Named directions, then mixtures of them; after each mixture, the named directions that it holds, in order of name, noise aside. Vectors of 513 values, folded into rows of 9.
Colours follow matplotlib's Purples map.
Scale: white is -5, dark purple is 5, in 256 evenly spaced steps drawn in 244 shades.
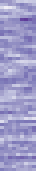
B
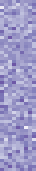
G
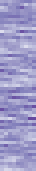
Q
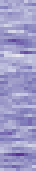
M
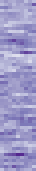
M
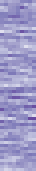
Q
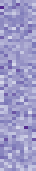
G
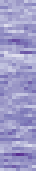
M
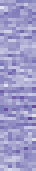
G, Q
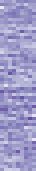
G, Q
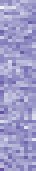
B, G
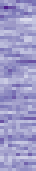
B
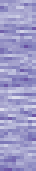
Q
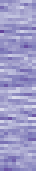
Q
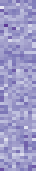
G, M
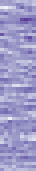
B, Q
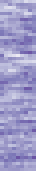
B, M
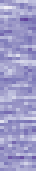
B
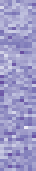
G, M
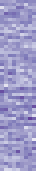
G, Q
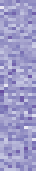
G, Q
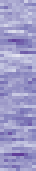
M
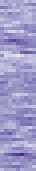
M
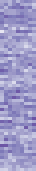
G, Q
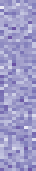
G
